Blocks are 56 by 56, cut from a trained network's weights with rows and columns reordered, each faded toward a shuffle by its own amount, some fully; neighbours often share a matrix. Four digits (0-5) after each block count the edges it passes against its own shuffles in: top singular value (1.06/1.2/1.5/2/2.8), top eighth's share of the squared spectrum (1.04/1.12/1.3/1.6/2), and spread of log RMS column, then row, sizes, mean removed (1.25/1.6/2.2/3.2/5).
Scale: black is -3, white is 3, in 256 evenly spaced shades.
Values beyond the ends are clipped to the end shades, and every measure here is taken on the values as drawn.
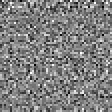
4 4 1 3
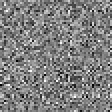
4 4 2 2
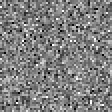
0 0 0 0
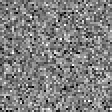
2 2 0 1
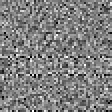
4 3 0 2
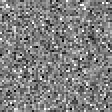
0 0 0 0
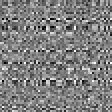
5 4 2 3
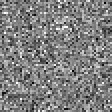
2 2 0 0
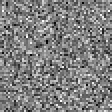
2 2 0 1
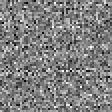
3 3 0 1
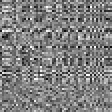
5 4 2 4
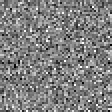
3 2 0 0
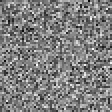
0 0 0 0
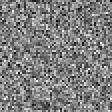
3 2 0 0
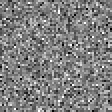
2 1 0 0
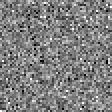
2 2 0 0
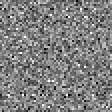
2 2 0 1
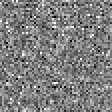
3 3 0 1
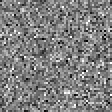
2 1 0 0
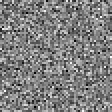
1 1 0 0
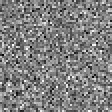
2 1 0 0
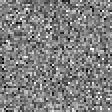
0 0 0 0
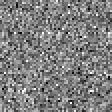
3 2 0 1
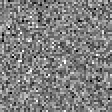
0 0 0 0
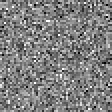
1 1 0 0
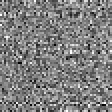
4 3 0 2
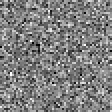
2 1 0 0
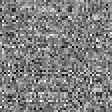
4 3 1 2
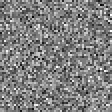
3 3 0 0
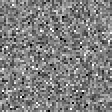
1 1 0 0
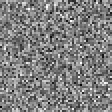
0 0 0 0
